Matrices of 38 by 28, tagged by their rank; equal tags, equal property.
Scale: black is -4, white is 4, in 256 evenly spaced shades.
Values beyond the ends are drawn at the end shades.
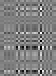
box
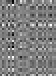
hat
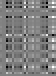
box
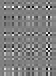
box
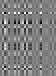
box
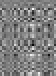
hat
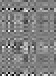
hat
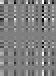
box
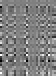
hat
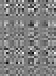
hat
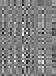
hat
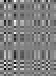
box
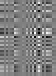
box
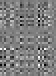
hat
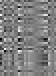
hat
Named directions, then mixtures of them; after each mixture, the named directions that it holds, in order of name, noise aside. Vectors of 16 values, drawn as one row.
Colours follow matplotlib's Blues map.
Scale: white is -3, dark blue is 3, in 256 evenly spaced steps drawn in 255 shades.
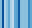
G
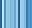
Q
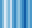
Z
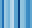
G, Q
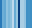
G, Q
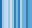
G, Q, Z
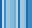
Q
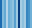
G, Q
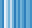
G, Z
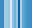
G, Q, Z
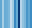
G, Q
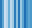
G, Q, Z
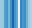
G, Q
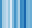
Z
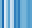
G, Z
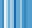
G, Z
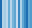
Q, Z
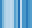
G, Q, Z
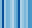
G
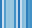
Q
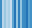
Q, Z
